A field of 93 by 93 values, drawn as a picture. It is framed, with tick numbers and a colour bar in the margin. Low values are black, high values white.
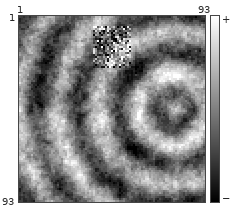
Odd patch: rougher, in the top middle. Slope: none. Roughest part: top middle. Rings: centred on the middle right.
